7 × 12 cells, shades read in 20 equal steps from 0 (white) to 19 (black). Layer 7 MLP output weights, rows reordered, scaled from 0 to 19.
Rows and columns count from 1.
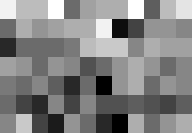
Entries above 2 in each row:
8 11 12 12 12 12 12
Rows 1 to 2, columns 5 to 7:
11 7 6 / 6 6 1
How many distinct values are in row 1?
8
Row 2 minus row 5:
1 -5 -1 -5 -10 -5 -18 10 8 -3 0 0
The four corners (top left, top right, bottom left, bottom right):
1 2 9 6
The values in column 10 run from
6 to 13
